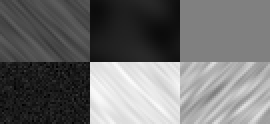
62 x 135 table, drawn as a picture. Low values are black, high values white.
It is made of 2 by 3 panels. Panel 1,1: low, slanting down to the right, faint in contrast. Panel 1,2: very low, smooth, faint in contrast. Panel 1,3: middling, flat. Panel 2,1: very low, fine-grained, faint in contrast. Panel 2,2: very high, slanting down to the right, faint in contrast. Panel 2,3: high, slanting up to the right.
